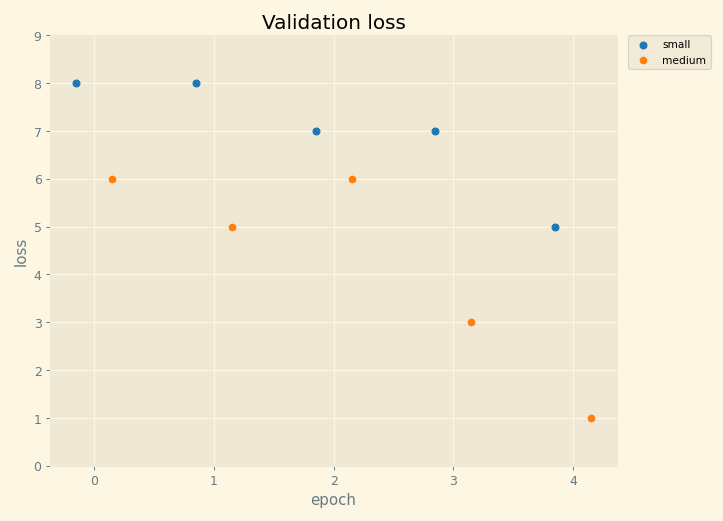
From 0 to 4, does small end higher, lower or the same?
lower
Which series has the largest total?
small
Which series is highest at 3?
small
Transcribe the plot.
Title: Validation loss
x-axis: epoch, ticks 0 1 2 3 4
y-axis: loss, ticks 0 1 2 3 4 5 6 7 8 9
Legend: small, medium
Values:
small: 8 8 7 7 5
medium: 6 5 6 3 1
